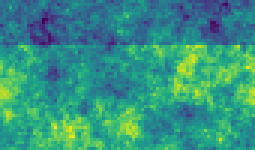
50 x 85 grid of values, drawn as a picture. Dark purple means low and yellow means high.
Histogram: bell-shaped. Stripes: none. Seam: horizontal, 30% of the way down, the bottom part higher. Grain: blotchy.
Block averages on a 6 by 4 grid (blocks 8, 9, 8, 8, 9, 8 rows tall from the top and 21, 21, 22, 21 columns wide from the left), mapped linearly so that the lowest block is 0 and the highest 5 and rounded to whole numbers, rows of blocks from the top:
0 1 1 0
0 1 2 1
3 2 4 5
4 2 4 5
4 4 3 3
4 5 3 3
